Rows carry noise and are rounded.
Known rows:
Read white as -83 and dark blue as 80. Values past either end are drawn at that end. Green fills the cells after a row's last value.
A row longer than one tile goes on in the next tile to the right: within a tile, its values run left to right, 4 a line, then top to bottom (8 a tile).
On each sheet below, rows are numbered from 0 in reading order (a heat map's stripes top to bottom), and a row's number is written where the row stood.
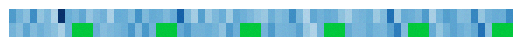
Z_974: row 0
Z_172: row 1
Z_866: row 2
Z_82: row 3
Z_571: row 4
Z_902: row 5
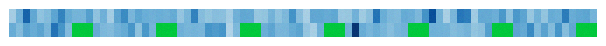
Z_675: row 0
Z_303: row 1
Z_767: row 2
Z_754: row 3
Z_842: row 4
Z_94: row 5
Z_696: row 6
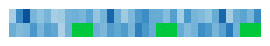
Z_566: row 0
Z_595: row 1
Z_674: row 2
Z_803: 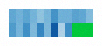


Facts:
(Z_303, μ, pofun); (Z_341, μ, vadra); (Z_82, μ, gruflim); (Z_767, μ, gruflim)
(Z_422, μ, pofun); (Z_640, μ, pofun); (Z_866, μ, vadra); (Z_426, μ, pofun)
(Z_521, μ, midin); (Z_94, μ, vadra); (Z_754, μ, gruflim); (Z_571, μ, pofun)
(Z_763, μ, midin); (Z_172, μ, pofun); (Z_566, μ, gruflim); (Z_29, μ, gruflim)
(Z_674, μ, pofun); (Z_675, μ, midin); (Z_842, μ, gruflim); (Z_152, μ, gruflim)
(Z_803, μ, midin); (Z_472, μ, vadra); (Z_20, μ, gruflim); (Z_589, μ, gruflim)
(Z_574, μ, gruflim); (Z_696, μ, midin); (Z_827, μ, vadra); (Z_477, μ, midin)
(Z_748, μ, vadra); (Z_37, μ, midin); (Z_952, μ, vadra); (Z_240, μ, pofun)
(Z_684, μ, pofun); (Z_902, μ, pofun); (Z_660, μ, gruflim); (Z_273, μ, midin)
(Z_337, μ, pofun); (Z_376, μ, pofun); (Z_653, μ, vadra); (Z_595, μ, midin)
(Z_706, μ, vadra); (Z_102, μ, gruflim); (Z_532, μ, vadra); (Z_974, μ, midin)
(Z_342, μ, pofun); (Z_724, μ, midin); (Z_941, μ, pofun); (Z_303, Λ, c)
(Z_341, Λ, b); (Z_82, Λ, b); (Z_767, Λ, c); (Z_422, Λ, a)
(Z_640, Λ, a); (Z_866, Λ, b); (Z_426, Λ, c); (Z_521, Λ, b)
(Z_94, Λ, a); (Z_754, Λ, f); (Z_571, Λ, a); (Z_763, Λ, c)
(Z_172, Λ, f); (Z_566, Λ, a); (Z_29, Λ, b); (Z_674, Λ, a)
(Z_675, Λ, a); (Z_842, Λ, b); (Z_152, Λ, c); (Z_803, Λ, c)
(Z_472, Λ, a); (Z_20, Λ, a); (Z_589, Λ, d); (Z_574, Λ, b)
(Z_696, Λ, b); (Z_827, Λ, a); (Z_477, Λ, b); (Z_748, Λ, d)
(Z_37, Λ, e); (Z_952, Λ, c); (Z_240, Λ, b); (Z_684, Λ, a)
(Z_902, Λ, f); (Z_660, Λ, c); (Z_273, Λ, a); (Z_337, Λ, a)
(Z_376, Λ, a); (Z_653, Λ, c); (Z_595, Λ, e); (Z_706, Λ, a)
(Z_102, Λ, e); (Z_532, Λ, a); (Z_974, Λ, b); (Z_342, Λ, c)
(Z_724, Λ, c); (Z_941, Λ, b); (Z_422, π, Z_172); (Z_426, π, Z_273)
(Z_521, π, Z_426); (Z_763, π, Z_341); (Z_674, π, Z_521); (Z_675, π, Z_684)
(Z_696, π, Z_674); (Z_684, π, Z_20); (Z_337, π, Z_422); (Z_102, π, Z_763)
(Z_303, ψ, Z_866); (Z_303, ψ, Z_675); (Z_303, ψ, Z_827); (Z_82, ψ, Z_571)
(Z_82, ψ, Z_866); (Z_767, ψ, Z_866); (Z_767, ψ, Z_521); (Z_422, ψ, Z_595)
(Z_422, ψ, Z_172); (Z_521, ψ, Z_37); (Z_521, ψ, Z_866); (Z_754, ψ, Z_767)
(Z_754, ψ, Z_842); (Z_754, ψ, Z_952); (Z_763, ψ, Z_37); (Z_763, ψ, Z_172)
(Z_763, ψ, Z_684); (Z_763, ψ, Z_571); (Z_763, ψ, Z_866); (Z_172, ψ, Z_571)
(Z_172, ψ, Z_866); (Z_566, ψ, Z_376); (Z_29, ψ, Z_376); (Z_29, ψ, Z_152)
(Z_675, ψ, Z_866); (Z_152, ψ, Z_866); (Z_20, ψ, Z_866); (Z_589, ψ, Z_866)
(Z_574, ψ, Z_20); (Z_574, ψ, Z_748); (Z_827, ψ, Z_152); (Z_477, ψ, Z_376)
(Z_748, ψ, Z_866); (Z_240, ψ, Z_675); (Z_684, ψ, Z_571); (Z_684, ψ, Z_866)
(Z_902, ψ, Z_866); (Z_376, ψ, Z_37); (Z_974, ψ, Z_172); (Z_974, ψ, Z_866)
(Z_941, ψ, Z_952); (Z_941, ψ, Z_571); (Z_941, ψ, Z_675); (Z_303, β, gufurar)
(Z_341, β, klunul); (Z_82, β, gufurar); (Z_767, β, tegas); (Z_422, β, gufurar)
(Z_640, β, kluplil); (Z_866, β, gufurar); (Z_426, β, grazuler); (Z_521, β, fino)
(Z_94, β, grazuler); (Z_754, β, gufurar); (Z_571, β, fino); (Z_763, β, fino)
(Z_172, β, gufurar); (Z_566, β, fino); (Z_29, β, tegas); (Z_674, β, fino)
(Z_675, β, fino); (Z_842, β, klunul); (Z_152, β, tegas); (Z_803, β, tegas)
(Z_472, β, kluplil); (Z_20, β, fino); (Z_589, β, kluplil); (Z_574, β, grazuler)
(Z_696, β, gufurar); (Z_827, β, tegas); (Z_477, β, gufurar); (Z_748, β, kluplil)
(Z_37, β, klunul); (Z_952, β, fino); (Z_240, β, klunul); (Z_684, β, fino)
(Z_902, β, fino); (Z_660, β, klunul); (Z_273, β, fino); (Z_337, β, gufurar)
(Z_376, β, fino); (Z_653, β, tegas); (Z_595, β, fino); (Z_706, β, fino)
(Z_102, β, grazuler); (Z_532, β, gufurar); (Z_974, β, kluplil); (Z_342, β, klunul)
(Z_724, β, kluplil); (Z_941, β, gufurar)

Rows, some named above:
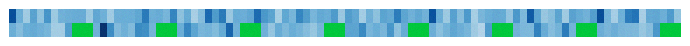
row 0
Z_472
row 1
Z_37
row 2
Z_342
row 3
Z_640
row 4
Z_696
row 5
Z_472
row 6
Z_952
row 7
Z_94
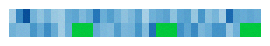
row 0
Z_566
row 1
Z_653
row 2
Z_477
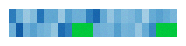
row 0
Z_341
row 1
Z_532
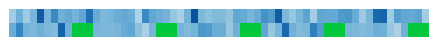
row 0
Z_240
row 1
Z_589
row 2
Z_20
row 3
Z_706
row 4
Z_102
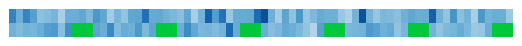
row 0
Z_827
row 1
Z_696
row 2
Z_342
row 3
Z_472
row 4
Z_20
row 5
Z_748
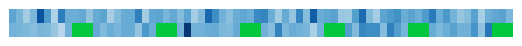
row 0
Z_574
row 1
Z_337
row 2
Z_660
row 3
Z_724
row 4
Z_273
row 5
Z_653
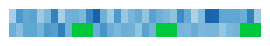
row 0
Z_376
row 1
Z_866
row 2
Z_426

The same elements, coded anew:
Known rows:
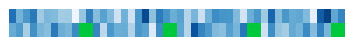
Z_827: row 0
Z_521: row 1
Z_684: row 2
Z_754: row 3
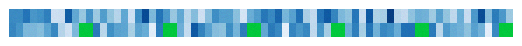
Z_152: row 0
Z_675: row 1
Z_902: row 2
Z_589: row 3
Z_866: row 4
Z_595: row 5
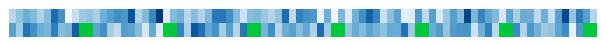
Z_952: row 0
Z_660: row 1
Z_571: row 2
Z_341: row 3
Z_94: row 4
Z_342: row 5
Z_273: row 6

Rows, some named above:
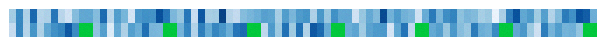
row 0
Z_532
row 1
Z_696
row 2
Z_866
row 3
Z_337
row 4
Z_342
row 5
Z_827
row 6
Z_974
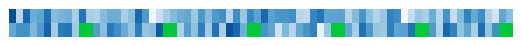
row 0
Z_640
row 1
Z_952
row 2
Z_337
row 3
Z_803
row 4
Z_706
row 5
Z_674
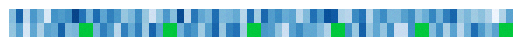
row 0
Z_696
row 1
Z_748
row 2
Z_640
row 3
Z_724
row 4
Z_20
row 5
Z_653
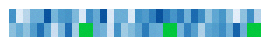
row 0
Z_240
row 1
Z_477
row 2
Z_472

